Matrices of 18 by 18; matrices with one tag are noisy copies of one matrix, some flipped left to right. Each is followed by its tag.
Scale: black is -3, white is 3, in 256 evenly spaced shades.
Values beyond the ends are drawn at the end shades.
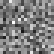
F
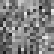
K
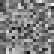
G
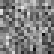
K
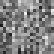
K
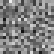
F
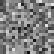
G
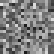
G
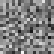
F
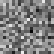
F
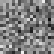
F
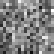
K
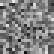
G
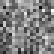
K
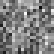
K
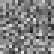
F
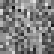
K
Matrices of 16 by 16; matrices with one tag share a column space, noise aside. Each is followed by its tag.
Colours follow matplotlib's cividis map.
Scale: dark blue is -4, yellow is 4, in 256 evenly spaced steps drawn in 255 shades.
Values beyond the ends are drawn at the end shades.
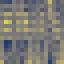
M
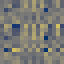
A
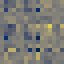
A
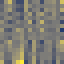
M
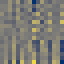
M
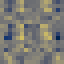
A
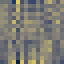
M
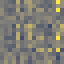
A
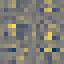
A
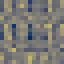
A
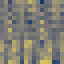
M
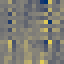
M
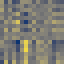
M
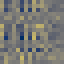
A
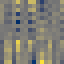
M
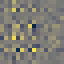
A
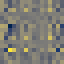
A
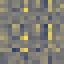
A
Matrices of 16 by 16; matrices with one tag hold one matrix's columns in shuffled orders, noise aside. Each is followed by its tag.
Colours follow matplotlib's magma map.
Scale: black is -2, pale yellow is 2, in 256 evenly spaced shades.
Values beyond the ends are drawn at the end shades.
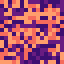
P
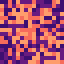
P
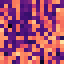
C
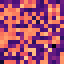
P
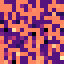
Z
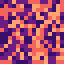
Z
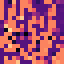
C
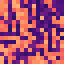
C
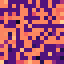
P
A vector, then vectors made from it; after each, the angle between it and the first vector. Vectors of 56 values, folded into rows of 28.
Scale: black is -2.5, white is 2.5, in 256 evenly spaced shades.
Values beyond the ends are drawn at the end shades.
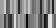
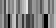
partly aligned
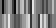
partly opposed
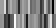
nearly parallel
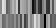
partly aligned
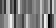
nearly opposite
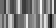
nearly opposite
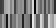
orthogonal
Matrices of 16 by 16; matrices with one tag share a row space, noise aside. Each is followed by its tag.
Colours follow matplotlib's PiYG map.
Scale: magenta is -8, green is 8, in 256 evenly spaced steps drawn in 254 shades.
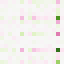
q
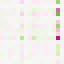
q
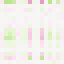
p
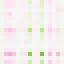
p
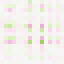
p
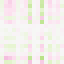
p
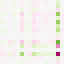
q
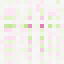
p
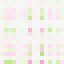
p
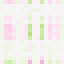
p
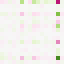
q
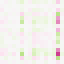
q
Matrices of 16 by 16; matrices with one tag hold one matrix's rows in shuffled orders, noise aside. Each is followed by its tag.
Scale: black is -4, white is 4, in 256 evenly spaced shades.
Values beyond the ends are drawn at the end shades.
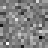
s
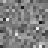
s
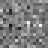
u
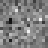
u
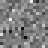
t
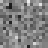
u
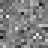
s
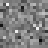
s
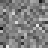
s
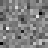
s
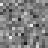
t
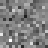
t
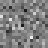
t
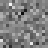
t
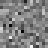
t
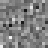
t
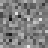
u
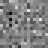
u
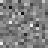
t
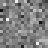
s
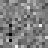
u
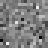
s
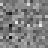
u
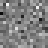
s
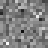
s
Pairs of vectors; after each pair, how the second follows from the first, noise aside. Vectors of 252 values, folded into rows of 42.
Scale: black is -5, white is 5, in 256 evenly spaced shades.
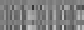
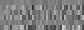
sign-scrambled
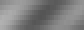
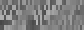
sign-scrambled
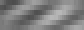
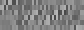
sign-scrambled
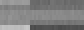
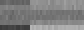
negated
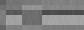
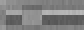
negated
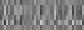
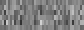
sign-scrambled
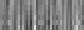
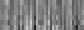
negated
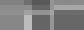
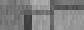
negated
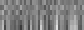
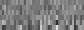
sign-scrambled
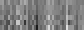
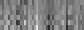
negated
